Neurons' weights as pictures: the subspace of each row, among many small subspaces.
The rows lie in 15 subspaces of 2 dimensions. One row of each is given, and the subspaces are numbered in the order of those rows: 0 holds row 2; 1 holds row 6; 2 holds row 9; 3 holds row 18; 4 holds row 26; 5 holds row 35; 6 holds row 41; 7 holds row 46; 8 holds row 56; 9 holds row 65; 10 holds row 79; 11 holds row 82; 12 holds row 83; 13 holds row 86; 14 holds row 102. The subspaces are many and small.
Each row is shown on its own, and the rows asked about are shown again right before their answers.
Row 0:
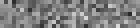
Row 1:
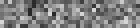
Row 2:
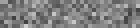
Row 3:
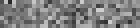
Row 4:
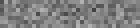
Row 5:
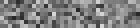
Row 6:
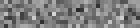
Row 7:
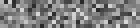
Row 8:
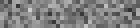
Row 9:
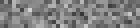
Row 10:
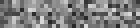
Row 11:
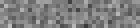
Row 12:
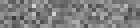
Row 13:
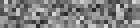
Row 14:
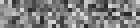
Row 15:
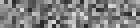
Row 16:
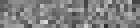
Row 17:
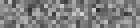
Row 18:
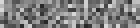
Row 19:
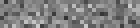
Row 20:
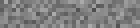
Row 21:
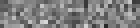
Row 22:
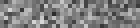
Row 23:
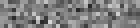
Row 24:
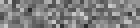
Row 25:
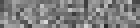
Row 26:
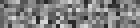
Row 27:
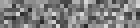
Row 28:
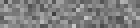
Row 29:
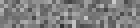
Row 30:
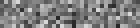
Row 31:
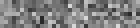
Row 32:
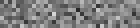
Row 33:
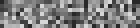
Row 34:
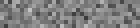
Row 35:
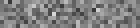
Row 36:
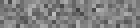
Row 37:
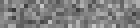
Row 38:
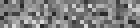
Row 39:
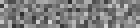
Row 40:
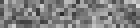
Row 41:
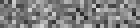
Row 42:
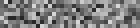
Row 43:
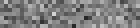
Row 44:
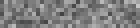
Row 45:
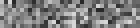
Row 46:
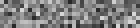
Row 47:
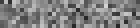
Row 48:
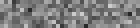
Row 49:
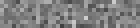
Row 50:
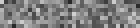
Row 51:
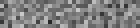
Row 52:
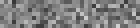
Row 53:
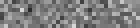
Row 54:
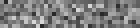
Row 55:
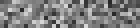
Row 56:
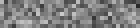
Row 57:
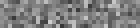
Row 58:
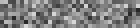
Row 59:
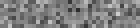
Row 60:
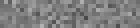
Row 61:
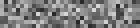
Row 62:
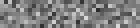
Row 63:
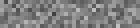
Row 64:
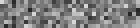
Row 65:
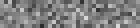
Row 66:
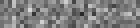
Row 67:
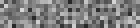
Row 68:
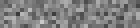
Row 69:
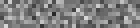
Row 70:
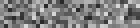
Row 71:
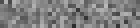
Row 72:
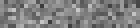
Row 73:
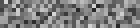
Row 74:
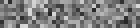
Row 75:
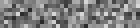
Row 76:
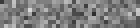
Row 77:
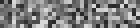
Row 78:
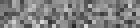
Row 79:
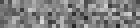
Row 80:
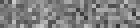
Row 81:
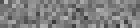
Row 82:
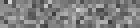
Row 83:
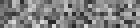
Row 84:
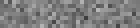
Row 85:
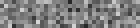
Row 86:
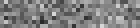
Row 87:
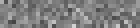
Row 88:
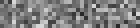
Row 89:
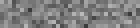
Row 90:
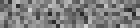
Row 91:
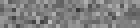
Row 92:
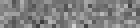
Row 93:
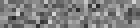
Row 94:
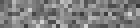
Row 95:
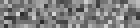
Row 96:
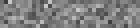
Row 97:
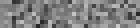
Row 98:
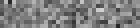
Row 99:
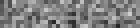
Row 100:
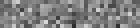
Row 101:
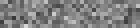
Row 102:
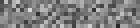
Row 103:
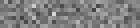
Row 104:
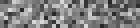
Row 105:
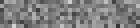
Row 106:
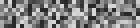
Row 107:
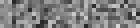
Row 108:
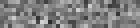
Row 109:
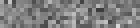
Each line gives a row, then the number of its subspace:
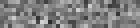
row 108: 4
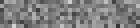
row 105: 8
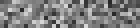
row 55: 13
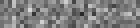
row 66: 5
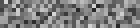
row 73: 14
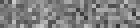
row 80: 6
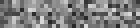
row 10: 10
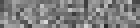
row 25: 3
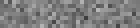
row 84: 9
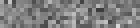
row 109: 11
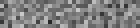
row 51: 8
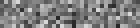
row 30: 14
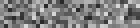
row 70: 2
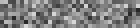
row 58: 0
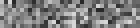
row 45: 11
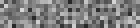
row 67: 7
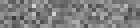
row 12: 5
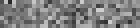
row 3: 11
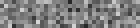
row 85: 7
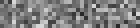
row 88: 6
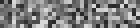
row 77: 6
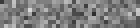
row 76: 0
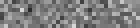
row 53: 13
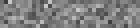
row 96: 11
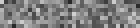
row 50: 8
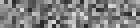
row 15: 9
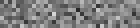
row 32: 6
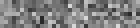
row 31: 10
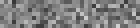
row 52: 6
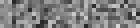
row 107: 6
